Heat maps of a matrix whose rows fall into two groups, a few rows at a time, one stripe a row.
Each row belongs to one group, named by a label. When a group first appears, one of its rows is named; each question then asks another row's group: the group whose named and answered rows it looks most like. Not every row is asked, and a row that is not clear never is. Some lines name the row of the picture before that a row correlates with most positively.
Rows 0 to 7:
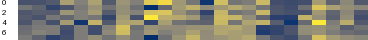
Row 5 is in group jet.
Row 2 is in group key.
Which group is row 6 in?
jet
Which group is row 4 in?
key
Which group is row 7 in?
jet
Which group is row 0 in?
key
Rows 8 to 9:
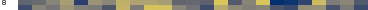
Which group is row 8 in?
key
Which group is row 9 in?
key
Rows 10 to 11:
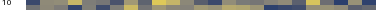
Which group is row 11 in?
jet
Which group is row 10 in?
key
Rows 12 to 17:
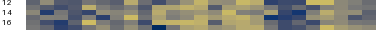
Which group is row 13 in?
jet
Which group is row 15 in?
jet
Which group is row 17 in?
jet
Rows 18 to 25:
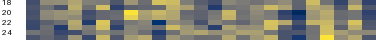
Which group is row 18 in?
key
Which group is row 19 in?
key
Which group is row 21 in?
key
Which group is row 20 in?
key
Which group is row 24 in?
jet
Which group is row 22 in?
key
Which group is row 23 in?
key
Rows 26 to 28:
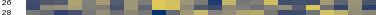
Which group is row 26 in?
key
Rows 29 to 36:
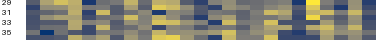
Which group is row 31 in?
key
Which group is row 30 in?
key
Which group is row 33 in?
key
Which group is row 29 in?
key
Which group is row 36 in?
key
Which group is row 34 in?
key
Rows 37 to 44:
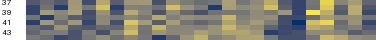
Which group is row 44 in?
jet
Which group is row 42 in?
jet
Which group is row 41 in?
key
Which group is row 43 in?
jet
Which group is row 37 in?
key
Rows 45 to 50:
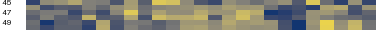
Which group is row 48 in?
jet
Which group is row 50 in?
jet
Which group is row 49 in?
jet
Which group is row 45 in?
key
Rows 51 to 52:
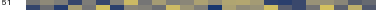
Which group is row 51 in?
jet
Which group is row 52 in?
key
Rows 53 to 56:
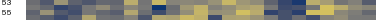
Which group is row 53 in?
jet
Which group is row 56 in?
jet
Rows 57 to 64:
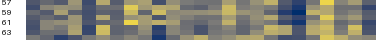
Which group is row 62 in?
key
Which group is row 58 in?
key
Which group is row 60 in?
key
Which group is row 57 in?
key
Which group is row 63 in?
key
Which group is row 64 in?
jet
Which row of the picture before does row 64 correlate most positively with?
54
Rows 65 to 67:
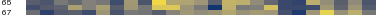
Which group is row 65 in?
jet
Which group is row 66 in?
key
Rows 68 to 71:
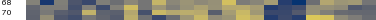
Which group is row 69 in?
jet
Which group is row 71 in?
jet
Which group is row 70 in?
jet
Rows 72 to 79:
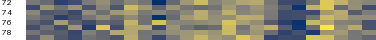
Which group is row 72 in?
jet
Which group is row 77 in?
key
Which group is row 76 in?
jet
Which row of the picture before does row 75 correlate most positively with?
71
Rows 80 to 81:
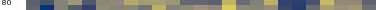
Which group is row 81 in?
jet
